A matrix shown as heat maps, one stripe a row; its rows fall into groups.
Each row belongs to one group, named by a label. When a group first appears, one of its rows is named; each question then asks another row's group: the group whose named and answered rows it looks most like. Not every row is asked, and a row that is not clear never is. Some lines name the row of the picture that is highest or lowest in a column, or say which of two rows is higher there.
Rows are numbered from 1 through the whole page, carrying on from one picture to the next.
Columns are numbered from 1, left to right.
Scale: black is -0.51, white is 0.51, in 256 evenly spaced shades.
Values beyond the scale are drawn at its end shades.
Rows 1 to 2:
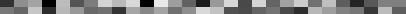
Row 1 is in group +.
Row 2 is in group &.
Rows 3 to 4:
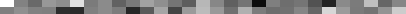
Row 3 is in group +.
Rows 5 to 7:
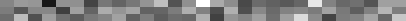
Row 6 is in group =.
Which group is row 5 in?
&
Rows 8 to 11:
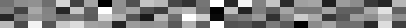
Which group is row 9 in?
=
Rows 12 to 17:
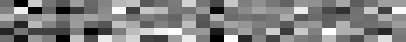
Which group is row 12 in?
=
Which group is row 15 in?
=
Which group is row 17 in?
=
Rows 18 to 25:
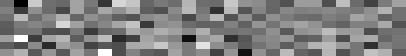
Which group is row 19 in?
=
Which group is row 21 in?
+
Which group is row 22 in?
&
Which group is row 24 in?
&
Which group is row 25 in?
=
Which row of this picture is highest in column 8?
25
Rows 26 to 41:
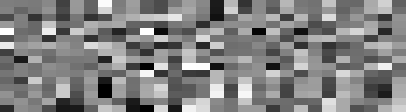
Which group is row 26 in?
=
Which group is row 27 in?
=
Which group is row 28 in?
&
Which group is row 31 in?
&
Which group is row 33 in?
+
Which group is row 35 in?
+
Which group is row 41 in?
+
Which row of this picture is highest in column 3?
37
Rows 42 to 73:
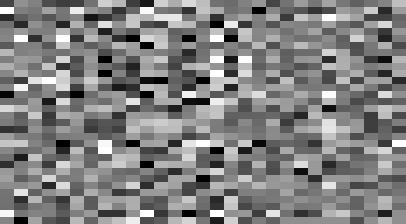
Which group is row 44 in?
&
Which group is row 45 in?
=
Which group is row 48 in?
+
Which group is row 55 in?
+
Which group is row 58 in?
&
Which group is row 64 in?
=
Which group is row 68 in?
+
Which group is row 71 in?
=
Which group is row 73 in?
=
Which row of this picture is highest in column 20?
72
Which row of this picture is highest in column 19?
55
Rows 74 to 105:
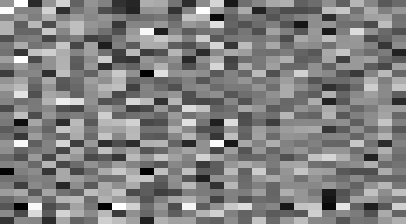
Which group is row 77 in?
&
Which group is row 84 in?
+
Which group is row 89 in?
+
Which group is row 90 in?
=
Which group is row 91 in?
=
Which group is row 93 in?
=
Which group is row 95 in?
=
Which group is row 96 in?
&
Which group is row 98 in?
+
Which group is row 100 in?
=
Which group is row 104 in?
&
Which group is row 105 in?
+
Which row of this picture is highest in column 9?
103
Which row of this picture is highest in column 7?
101
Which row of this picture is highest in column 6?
88
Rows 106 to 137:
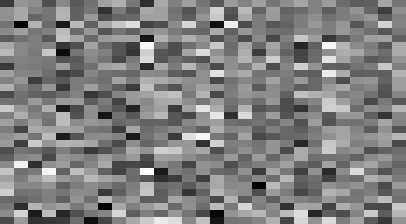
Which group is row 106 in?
+
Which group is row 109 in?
=
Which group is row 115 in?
+
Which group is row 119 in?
&
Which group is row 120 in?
&
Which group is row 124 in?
&
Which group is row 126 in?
&
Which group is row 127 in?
&
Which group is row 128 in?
+
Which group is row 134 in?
=
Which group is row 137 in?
&
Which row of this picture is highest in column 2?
129
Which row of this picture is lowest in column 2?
109
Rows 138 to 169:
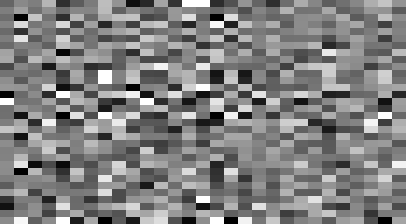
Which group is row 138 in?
+
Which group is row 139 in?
=
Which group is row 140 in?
=
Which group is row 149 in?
=
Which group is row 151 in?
+
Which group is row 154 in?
=
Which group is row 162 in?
=
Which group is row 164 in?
+
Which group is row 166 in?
&
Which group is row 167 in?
+
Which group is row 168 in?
&
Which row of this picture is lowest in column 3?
161
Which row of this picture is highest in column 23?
166
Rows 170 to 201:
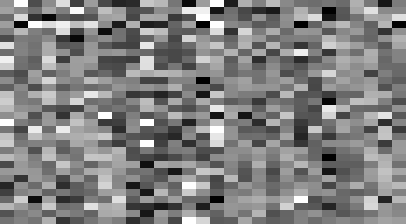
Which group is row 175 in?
+
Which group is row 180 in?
&
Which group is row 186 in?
=
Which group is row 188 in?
&
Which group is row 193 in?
+
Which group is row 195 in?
=
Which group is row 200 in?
+
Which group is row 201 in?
+
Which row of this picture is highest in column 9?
198
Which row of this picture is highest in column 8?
186
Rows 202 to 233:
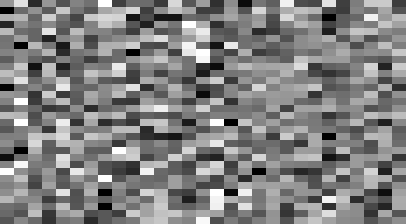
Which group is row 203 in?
+
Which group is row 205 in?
+
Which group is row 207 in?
&
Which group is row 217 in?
&
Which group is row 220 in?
+
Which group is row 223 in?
=
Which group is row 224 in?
+
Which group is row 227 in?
=
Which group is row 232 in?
&
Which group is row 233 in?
&
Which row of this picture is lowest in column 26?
230
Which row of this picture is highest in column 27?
204
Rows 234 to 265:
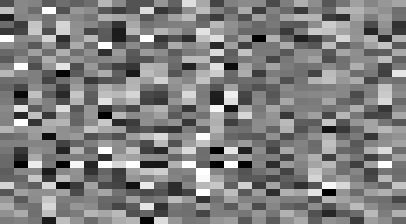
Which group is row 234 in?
+
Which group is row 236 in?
+
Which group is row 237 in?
&
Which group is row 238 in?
&
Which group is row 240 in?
=
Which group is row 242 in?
+
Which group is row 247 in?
=
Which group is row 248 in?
=
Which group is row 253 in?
&
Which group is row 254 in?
+
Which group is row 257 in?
=
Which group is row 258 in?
&
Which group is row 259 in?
&
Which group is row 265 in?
+
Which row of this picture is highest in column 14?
257
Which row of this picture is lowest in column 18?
257
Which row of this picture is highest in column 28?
257
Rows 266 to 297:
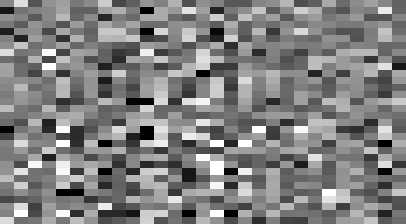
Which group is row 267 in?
+
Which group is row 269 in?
=
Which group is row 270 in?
+
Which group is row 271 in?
=
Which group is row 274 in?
&
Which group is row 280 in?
+
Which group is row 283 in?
&
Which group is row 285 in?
+
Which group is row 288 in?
&
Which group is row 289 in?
&
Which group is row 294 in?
&
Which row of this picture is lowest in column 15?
276
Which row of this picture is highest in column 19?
284
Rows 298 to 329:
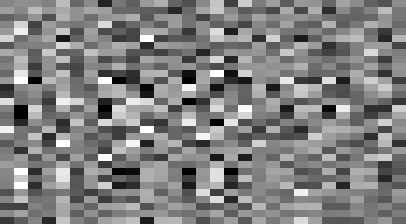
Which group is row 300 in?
+
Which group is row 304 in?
+
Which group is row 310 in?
+
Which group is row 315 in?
=
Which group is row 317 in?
&
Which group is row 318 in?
+
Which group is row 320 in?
=
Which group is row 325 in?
&
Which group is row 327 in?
+
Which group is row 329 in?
+
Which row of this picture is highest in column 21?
309
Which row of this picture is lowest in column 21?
313
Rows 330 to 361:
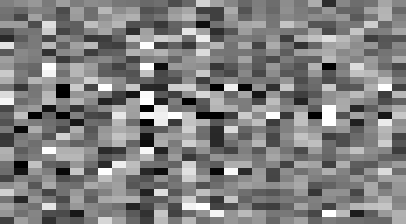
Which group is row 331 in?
=
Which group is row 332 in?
=
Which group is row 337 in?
&
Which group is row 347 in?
+
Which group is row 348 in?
=
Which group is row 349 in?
+
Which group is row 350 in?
+
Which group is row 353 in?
=
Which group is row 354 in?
=
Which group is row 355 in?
+
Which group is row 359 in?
+
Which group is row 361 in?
+
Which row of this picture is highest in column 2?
346
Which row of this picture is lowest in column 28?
346
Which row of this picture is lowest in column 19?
343
